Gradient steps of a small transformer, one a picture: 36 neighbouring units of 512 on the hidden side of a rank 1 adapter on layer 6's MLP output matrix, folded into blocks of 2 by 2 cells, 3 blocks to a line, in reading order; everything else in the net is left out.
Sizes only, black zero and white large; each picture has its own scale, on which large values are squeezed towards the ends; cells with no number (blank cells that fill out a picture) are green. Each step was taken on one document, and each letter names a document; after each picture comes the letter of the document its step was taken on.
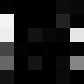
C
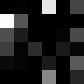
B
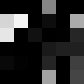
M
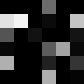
M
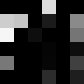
M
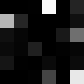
B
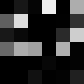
B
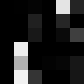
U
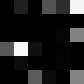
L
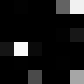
L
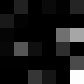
L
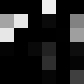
M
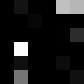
U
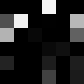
M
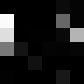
C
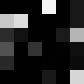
B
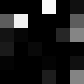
B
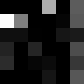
B
